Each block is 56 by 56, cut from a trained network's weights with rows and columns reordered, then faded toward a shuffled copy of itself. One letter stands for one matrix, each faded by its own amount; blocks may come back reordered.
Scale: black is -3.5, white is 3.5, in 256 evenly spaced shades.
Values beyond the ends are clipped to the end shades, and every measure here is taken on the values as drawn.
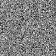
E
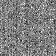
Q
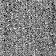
Q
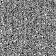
Q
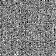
Q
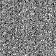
Q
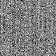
Q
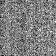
Q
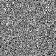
E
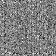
Q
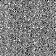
Q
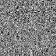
E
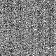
Q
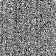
Q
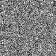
E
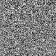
E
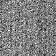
Q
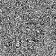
E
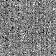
Q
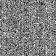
Q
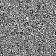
E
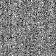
Q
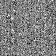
Q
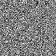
E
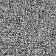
E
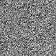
E
